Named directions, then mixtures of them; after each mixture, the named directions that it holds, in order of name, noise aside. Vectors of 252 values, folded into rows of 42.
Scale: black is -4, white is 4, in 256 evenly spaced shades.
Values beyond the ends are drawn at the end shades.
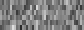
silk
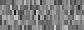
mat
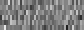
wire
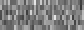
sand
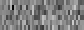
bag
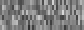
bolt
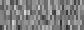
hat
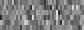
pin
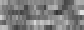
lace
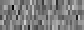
bag, bolt, pin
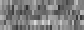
bag, lace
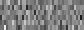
bag, hat, wire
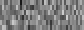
bolt, wire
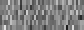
wire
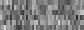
bag, hat, lace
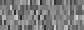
mat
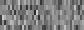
bag, mat, wire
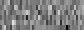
bolt, hat, wire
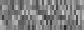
bolt
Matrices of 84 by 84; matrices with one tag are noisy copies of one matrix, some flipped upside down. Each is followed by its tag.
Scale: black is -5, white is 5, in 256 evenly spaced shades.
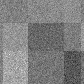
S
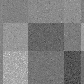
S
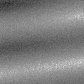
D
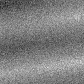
D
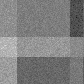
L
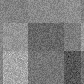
S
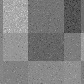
S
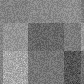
S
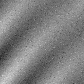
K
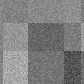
S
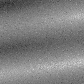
D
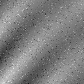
K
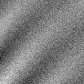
K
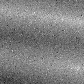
D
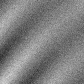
K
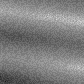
D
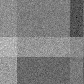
L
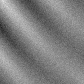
K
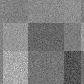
S
